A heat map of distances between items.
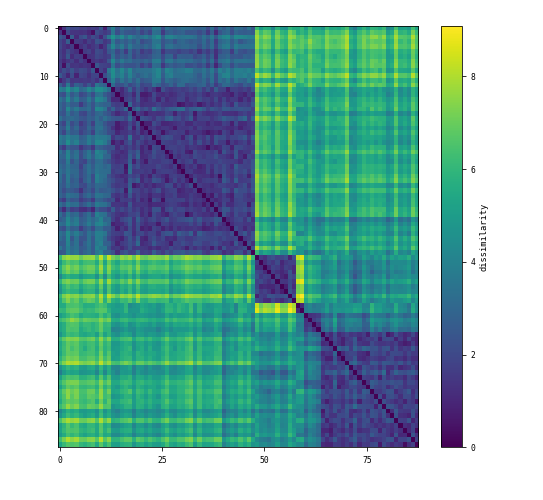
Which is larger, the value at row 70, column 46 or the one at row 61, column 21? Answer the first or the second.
the first
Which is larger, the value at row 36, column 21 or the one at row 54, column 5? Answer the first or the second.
the second
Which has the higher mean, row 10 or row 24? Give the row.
10
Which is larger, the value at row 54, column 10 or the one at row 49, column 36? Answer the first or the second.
the first
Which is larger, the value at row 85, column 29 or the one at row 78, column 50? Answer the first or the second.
the first
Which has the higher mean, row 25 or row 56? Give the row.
56
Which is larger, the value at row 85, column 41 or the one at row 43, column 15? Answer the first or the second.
the first
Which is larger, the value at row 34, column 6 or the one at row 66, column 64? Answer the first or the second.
the first
